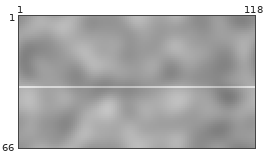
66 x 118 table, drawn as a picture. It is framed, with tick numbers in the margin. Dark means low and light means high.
Overall the values sit about 60% of the way up the scale. Row 36 stands out from the rest. The halves do not mirror each other. The bottom middle is the ninth with the highest average.
